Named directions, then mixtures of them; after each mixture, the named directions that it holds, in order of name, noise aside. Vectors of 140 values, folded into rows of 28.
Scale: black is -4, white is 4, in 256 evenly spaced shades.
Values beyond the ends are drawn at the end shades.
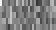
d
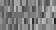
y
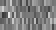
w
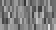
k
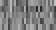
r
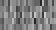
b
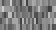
k, w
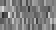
w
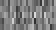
b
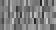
b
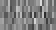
b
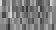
d, r, w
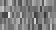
b, w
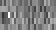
k, w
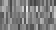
r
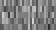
k, w, y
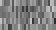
d, r, y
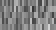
b, k, y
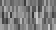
k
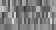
b, d, w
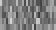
d, k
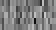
b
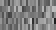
y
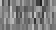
b, d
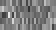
w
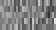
y
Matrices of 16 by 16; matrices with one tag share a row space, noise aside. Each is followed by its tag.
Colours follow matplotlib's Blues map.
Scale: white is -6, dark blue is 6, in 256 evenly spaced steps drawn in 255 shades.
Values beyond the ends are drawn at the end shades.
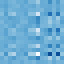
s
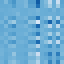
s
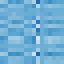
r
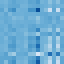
s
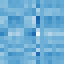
r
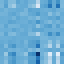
s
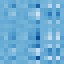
s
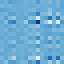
s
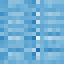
r
